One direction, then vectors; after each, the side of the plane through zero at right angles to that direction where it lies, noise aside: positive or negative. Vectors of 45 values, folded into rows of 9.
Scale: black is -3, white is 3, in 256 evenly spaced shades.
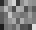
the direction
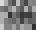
negative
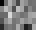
positive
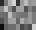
positive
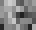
positive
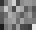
positive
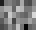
positive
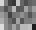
negative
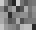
negative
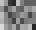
negative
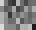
negative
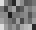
negative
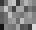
positive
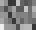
negative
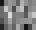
positive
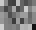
negative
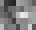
negative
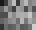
positive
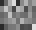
positive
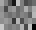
negative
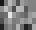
positive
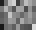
positive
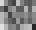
negative
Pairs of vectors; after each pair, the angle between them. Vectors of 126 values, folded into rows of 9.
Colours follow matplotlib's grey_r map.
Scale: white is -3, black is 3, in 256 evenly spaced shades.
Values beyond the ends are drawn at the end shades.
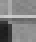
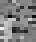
partly opposed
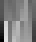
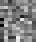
partly aligned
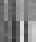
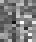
partly aligned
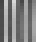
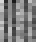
nearly opposite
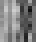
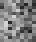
partly aligned
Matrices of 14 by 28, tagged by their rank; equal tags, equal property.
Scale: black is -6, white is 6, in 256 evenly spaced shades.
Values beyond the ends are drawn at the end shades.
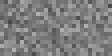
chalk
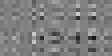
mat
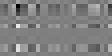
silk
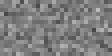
chalk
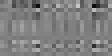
mat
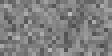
chalk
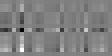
silk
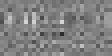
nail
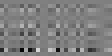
silk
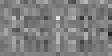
nail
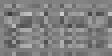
mat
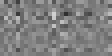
nail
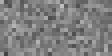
chalk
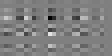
silk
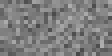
chalk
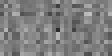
nail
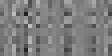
mat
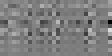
mat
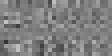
nail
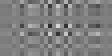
silk
